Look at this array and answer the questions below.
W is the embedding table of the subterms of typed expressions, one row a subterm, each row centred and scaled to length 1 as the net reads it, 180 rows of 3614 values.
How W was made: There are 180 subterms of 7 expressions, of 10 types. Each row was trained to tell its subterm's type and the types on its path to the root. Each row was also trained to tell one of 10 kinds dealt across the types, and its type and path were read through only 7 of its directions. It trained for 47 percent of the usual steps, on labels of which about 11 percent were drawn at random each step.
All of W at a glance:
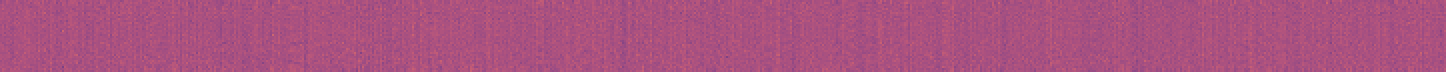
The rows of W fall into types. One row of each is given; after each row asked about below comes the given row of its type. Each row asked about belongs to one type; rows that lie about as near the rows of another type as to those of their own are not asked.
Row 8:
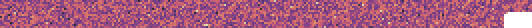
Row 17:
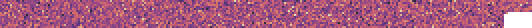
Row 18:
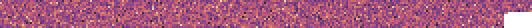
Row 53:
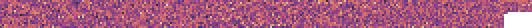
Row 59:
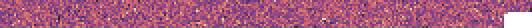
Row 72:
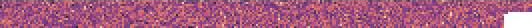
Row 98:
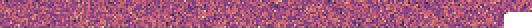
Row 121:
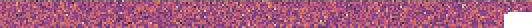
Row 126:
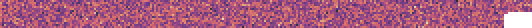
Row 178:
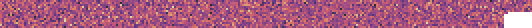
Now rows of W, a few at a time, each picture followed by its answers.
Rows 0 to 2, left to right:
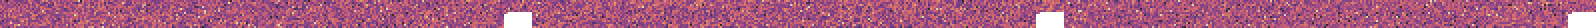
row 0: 98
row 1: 17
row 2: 72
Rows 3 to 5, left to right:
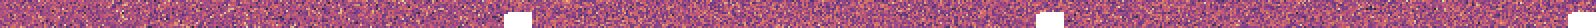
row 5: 8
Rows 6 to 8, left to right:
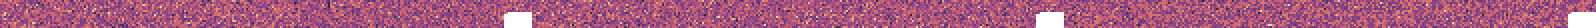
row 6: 121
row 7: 17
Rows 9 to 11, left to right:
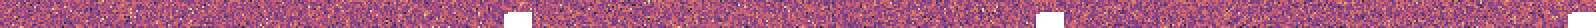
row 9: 98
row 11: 72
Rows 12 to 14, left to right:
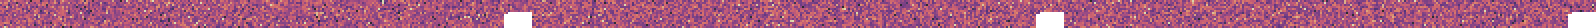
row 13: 8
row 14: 59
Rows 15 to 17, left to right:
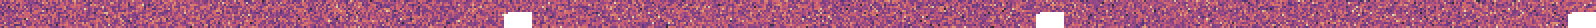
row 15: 59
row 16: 18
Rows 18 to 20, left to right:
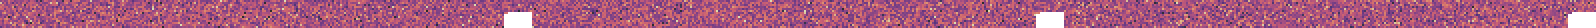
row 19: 126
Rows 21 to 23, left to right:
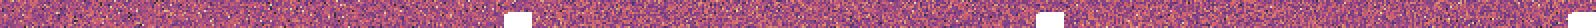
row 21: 126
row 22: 121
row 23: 59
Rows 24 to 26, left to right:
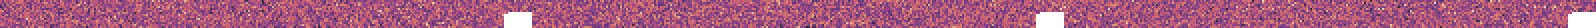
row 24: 121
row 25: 8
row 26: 178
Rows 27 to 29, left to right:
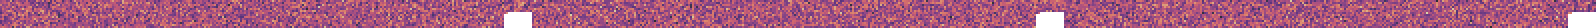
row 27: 17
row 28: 53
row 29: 59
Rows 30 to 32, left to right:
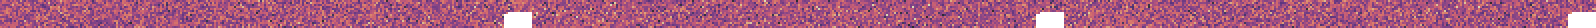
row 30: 17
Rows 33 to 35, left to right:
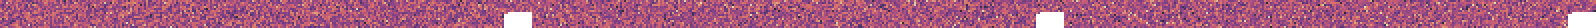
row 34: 121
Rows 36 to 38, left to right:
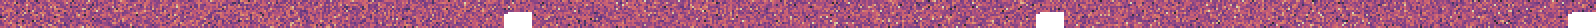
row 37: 18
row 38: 18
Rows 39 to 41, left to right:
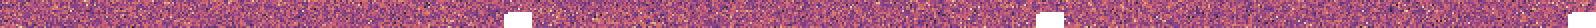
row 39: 72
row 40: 126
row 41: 17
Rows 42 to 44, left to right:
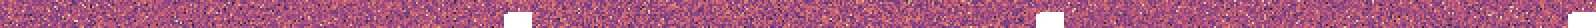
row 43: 121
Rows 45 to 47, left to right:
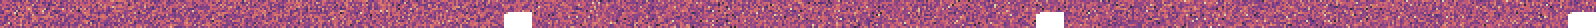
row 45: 8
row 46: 121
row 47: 72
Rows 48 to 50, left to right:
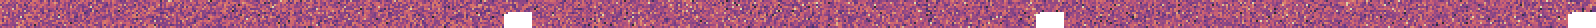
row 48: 178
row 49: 121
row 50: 178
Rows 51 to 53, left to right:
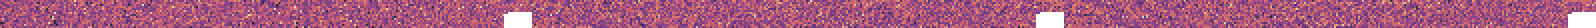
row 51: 8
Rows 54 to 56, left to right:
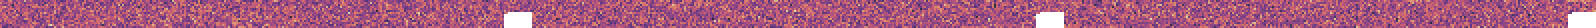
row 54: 126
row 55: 121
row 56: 17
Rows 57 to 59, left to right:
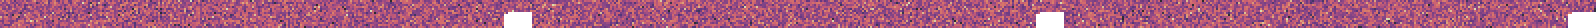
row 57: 18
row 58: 53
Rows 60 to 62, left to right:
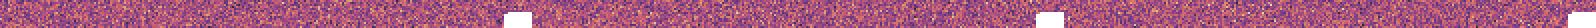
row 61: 59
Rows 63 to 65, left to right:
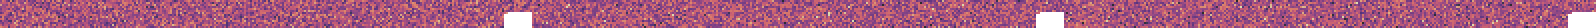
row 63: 17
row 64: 126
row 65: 53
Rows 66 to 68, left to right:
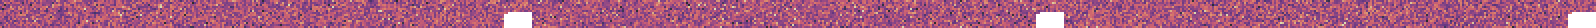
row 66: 8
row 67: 53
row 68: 59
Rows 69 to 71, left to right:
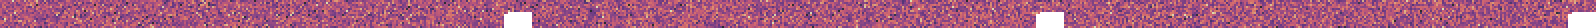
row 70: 126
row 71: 59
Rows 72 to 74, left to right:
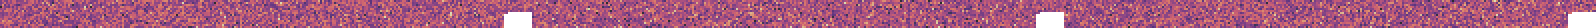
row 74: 126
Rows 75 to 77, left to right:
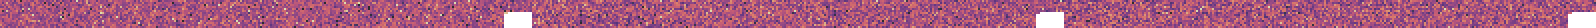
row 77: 59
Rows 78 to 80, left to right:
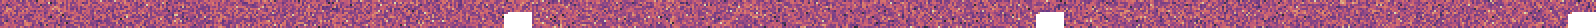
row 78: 17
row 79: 53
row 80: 72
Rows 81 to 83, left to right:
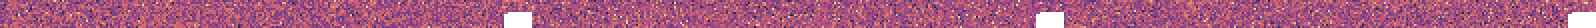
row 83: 53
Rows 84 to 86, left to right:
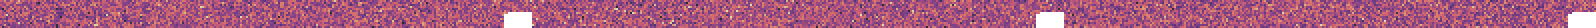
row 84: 126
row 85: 126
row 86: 18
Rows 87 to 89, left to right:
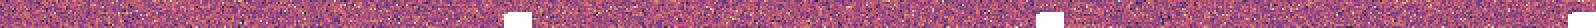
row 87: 59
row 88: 98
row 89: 53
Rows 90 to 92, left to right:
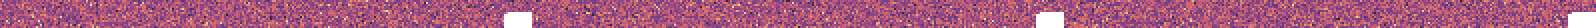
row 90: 18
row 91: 126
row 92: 53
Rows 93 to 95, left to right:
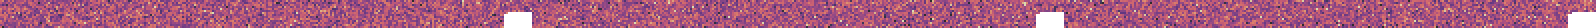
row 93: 126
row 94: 53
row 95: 17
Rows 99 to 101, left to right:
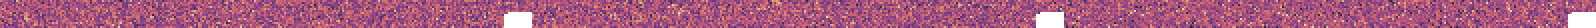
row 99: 178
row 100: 18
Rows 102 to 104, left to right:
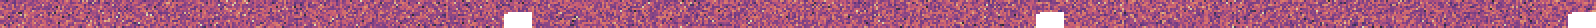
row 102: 18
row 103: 178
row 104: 17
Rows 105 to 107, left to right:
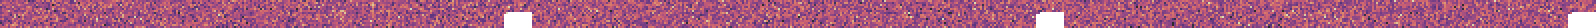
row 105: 17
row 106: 17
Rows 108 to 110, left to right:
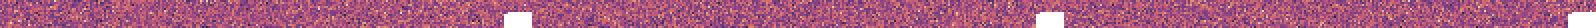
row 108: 72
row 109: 8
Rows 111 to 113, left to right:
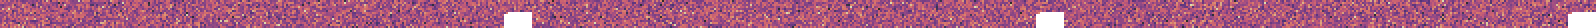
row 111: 53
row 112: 126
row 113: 121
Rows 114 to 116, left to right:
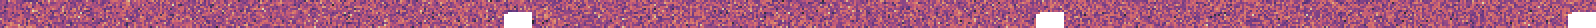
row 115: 98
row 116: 59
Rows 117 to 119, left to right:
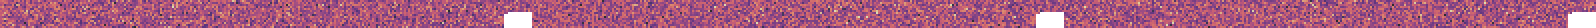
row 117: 121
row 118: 121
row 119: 18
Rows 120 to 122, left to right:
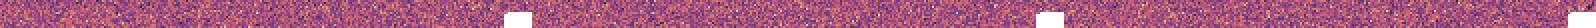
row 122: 17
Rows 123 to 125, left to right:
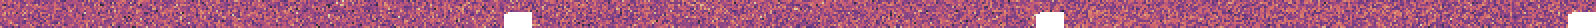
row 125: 18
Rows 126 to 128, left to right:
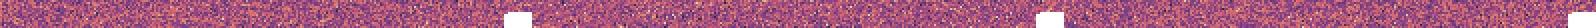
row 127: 17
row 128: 126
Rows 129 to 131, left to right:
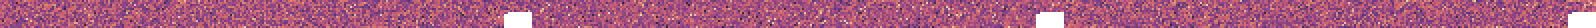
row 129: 178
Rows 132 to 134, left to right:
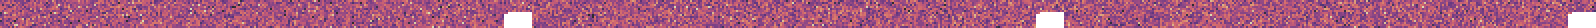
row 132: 98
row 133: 126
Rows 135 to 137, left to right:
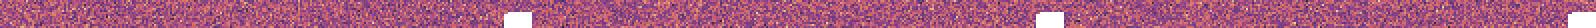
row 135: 121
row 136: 53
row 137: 53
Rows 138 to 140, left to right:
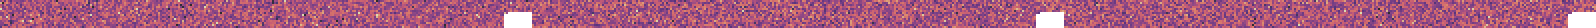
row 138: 18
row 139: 17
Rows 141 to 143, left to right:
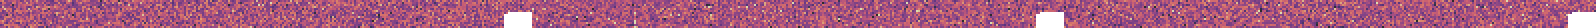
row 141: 72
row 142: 178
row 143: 72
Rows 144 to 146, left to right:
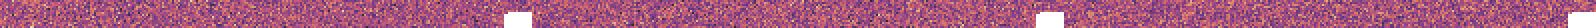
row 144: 178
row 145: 178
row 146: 59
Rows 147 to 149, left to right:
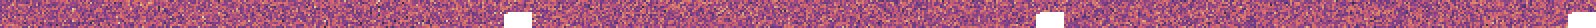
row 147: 53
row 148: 121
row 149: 126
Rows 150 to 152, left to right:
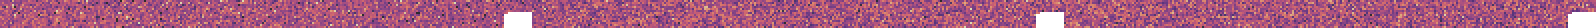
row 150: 18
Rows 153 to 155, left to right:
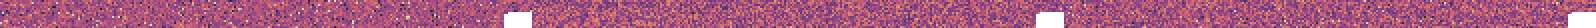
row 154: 53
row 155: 53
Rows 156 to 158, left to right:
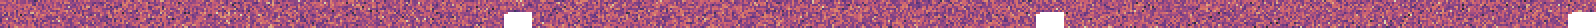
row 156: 53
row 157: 59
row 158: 121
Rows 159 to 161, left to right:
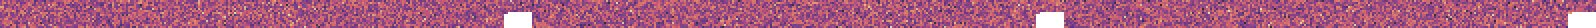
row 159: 72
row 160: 53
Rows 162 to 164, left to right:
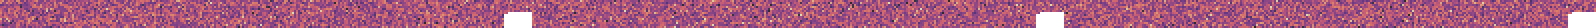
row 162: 126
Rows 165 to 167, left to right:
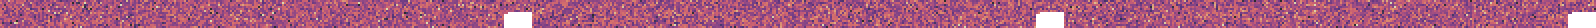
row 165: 126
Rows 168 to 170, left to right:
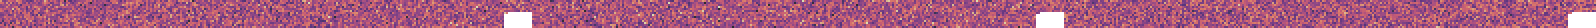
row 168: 59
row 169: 8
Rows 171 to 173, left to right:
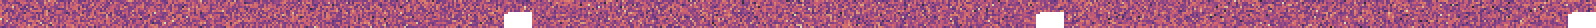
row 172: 178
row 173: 59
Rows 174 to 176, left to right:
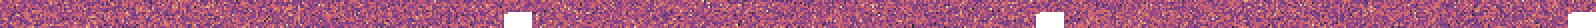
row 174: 59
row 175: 59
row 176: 59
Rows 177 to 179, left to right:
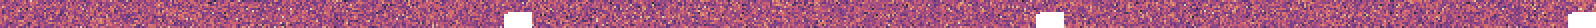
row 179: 17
